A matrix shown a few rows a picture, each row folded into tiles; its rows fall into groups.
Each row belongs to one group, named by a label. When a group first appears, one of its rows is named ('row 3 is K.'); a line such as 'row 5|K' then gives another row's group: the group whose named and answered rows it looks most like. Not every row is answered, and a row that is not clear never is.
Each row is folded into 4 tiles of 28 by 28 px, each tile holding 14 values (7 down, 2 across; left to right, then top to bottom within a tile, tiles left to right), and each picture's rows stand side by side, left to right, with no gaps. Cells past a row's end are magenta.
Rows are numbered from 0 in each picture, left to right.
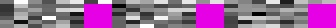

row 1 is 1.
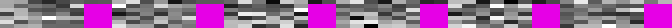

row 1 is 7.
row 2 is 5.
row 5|1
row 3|5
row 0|7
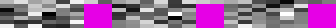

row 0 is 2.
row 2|7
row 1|1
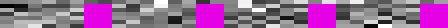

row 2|1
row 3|1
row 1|2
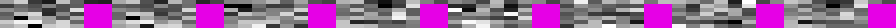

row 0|5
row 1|5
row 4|5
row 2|5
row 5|1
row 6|2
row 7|7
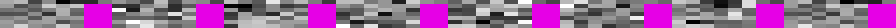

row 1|5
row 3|2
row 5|7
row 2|5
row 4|2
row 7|7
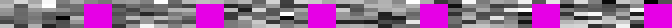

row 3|2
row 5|5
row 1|1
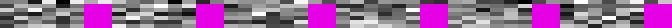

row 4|7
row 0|1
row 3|5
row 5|1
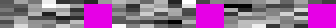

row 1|2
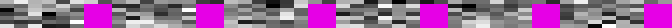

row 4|5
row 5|1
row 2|7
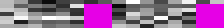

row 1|1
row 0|7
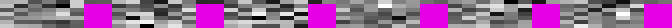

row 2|5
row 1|5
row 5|7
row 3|2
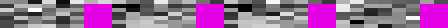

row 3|7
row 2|5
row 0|1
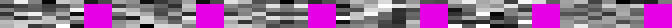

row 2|7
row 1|5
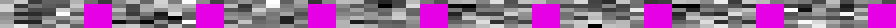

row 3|7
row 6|1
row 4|1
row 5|5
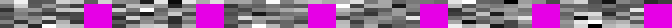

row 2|1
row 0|1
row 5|5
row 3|7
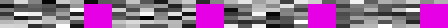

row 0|5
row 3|1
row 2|2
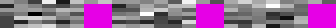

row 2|2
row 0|1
